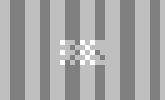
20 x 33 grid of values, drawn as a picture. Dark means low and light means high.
Slope: none. Roughest part: centre. Stripes: upright, repeating 6 times. Ninth with the highest average: centre. Odd patch: higher, in the centre.
